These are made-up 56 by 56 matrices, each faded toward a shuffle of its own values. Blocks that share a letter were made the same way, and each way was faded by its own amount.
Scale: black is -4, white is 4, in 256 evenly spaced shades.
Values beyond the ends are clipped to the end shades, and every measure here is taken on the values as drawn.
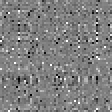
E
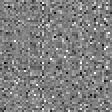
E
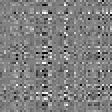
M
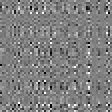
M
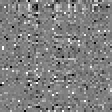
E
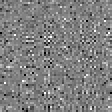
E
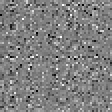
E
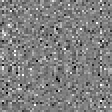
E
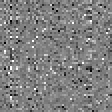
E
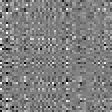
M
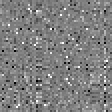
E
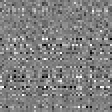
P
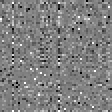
E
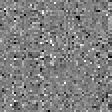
E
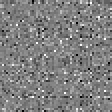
E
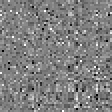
E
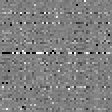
P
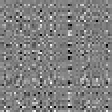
M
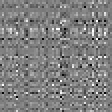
M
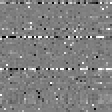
P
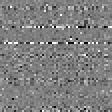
P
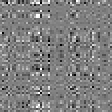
M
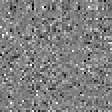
E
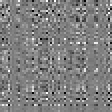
M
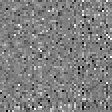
E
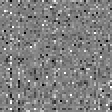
E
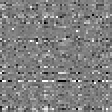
P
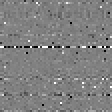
P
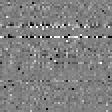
P
